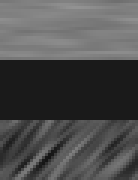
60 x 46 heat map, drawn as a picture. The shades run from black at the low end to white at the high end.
The table splits into 3 rows of 1 panel. Panel 1,1: middling, streaked across, faint in contrast. Panel 2,1: very low, flat. Panel 3,1: low, slanting up to the right.
